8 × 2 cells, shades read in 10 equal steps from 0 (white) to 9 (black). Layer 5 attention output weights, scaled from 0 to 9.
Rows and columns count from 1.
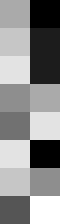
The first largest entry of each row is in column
2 2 2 1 1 2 2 1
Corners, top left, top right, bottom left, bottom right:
3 9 6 0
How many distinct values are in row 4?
2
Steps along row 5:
down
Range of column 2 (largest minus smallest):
9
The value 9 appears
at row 1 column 2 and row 6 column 2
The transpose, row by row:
3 2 1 4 5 1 2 6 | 9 8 8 3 1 9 4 0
